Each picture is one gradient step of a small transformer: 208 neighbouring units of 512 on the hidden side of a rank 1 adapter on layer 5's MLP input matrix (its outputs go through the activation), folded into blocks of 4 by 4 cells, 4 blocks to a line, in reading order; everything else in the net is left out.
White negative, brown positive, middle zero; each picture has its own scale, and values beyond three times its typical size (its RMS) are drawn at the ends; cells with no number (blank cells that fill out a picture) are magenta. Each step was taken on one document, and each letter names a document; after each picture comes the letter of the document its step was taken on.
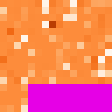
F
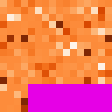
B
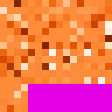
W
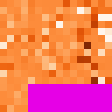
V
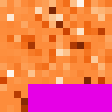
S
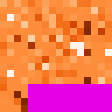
S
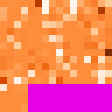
F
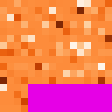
B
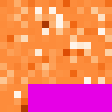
S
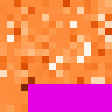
W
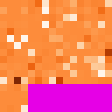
F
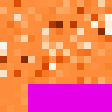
W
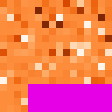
B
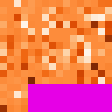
V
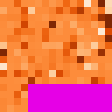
W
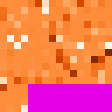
F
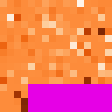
S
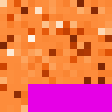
B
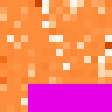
F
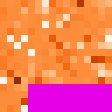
F
